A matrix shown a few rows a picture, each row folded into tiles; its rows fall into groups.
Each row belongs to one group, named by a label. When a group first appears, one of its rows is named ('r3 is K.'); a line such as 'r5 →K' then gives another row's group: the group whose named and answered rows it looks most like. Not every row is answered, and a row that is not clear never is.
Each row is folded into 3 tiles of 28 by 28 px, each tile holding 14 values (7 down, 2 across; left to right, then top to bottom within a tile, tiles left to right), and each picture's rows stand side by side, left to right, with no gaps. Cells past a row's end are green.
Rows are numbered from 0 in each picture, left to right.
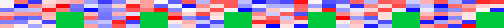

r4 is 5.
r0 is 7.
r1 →7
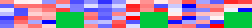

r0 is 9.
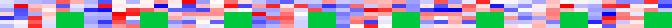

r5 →7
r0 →9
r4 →9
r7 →9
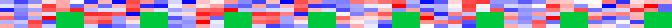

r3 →5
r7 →7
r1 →5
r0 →7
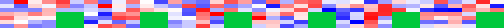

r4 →9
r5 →7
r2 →9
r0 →5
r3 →5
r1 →9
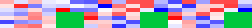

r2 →5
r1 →5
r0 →9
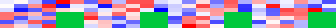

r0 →7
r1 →5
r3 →9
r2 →9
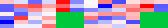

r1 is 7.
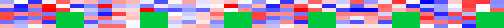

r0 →7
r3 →7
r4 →7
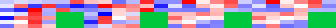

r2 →5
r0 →9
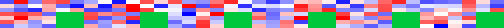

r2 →9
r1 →7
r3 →7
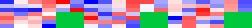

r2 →9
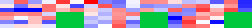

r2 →9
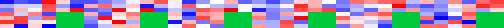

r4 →5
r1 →9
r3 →7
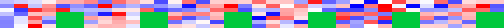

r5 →7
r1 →9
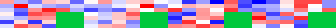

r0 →9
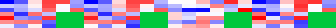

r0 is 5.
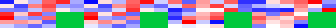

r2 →9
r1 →5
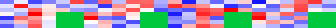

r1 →5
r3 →5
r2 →9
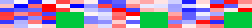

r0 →7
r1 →9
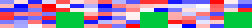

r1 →7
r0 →7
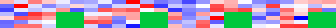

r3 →9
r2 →7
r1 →5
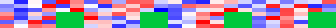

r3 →9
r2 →9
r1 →5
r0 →7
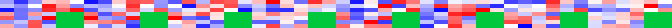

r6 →5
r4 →7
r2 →5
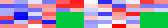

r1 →9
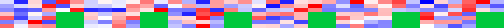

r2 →9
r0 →7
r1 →7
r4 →5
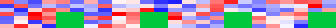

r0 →9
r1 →9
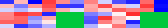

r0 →5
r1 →9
